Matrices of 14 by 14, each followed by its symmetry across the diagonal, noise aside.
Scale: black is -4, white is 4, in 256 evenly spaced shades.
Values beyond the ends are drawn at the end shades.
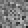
symmetric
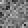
symmetric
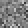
antisymmetric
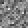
symmetric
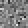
antisymmetric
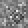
symmetric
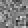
antisymmetric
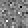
antisymmetric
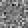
symmetric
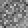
symmetric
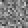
antisymmetric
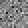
symmetric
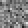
antisymmetric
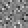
antisymmetric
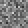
symmetric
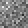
symmetric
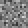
antisymmetric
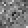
symmetric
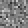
antisymmetric
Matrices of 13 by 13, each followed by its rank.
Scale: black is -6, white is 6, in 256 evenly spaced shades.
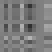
one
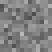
full rank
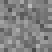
full rank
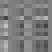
one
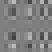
one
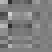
one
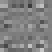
two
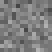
full rank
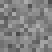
full rank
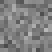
full rank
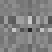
two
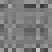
two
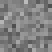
full rank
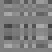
one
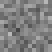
full rank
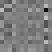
two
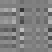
one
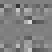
two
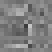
two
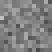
full rank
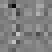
two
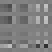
one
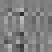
two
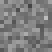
full rank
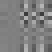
one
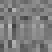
two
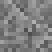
full rank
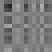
one
